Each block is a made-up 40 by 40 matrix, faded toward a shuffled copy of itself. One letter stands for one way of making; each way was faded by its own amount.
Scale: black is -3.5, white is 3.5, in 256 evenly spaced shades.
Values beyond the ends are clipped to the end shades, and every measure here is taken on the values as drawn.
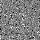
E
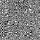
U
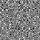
U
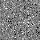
E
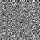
U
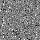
E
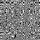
U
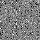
E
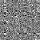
U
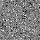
E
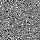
E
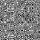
U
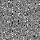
E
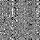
U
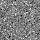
E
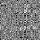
U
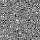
U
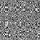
U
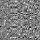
U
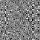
U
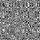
U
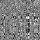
U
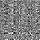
U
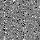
E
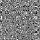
U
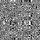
U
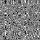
U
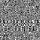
U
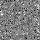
E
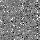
E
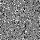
E
